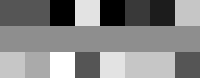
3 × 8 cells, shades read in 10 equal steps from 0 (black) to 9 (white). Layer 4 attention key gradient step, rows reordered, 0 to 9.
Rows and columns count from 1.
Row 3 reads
7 6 9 3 8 7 7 3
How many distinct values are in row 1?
6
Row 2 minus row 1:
2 2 5 -3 5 3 4 -2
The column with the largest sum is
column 4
